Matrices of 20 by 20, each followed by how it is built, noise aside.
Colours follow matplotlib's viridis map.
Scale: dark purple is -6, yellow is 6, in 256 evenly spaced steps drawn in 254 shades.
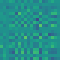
low rank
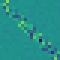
banded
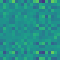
low rank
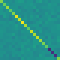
diagonal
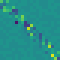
banded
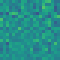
low rank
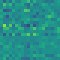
low rank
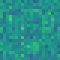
low rank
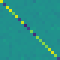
diagonal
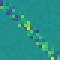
banded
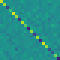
diagonal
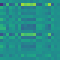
low rank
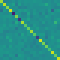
diagonal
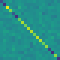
diagonal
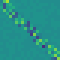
banded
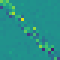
banded
